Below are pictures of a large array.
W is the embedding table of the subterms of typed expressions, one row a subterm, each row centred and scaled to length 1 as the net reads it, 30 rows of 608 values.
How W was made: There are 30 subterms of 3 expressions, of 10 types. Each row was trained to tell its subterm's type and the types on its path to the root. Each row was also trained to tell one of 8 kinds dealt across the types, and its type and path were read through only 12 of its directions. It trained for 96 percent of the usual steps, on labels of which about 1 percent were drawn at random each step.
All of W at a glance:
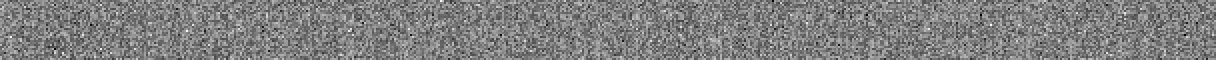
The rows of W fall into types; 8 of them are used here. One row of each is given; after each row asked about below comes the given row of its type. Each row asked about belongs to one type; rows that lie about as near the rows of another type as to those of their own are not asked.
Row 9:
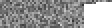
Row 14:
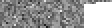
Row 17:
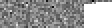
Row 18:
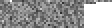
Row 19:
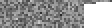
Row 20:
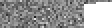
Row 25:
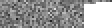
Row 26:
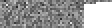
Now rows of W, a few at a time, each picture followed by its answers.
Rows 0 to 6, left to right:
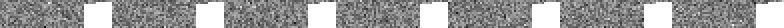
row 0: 18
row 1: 19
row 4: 20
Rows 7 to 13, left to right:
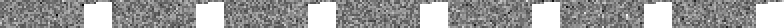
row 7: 9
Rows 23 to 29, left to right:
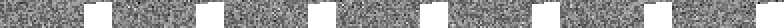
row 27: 26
